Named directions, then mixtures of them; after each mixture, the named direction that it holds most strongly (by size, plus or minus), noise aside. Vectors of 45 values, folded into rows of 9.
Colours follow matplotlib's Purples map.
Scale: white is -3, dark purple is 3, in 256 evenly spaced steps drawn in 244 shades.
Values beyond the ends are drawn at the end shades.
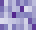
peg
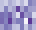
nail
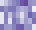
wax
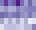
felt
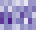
nail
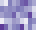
wax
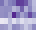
felt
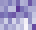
felt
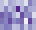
nail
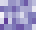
wax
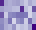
wax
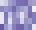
wax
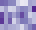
wax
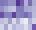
felt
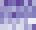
felt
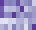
peg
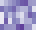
wax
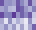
felt
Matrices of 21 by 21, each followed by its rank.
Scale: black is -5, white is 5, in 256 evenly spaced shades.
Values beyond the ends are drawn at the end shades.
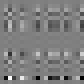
one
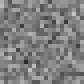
full rank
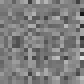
three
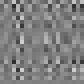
two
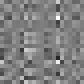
two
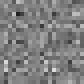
three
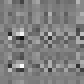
two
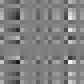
one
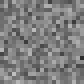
full rank
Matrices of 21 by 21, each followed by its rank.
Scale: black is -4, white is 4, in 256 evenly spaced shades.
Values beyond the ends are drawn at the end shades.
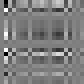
one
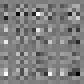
two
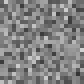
full rank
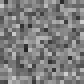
full rank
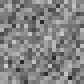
full rank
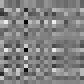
two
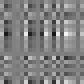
one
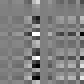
one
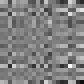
two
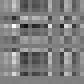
one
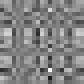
two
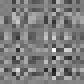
two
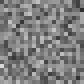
full rank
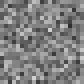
full rank
